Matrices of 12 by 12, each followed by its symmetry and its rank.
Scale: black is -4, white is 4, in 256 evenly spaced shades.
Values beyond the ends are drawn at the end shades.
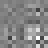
symmetric, rank two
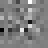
antisymmetric, rank two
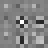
symmetric, rank two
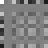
symmetric, rank one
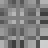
symmetric, rank one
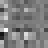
neither, rank two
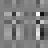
neither, rank one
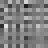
antisymmetric, rank two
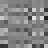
neither, rank two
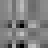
neither, rank one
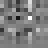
neither, rank two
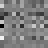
neither, rank two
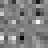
antisymmetric, rank two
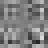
antisymmetric, rank two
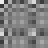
symmetric, rank one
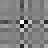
symmetric, rank one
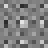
symmetric, rank two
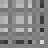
symmetric, rank one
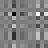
neither, rank one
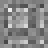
symmetric, rank two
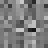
neither, rank two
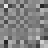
symmetric, rank two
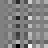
neither, rank one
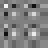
symmetric, rank one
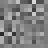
antisymmetric, rank two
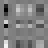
neither, rank one
